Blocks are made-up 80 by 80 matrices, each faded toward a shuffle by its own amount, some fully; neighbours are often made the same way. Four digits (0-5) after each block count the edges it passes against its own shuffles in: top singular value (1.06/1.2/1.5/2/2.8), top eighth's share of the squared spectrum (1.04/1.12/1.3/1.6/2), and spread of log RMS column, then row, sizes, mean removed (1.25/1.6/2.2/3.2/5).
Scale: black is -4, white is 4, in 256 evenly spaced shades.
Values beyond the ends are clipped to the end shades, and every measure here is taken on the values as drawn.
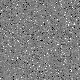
0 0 0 0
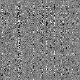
2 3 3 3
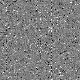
2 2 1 0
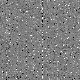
2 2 2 0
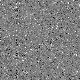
1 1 1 0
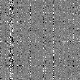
3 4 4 2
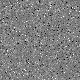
0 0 0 0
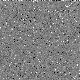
2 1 0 1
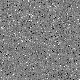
0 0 0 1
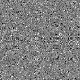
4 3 1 1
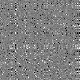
4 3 2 2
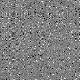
4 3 2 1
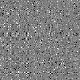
4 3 2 2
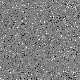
3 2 0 0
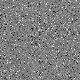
3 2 1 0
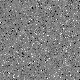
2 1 0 0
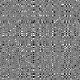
5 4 3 3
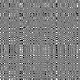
5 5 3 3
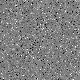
2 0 0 0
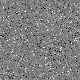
0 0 0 0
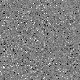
3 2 1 1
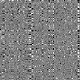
5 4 3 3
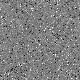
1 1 0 0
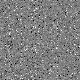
1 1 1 0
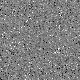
0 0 0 0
